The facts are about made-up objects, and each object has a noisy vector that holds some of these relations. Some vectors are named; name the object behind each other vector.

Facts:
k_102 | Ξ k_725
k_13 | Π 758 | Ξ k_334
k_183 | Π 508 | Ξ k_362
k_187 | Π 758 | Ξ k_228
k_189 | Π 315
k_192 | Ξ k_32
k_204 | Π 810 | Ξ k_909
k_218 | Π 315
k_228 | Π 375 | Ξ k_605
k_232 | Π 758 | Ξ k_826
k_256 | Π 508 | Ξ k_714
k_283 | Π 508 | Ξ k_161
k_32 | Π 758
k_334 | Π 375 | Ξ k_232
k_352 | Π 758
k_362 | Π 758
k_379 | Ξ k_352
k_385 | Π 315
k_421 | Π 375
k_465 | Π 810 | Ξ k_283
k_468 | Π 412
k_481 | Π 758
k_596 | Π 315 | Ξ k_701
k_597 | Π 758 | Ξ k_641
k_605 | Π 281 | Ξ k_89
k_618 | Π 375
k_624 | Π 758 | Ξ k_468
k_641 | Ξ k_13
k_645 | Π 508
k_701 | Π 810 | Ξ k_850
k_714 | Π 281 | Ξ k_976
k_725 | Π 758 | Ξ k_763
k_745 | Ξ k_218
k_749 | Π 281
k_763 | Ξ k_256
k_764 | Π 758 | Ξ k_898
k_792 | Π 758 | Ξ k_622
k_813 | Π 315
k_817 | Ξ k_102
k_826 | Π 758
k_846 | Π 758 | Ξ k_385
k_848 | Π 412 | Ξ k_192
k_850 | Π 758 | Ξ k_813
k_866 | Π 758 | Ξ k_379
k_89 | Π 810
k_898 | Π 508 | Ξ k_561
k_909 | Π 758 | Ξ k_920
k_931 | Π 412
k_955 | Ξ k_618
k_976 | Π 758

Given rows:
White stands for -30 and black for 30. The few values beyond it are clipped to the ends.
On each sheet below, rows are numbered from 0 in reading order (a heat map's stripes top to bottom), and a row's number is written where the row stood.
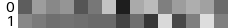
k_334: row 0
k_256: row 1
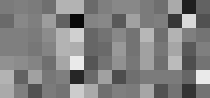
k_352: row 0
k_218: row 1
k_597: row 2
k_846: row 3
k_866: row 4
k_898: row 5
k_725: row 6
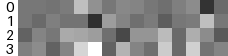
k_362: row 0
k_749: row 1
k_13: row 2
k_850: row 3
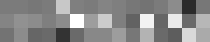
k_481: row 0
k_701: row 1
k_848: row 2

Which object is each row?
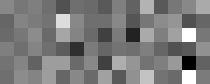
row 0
k_183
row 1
k_976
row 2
k_714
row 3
k_645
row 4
k_232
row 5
k_596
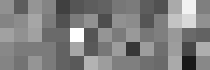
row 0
k_605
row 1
k_228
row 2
k_379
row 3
k_283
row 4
k_89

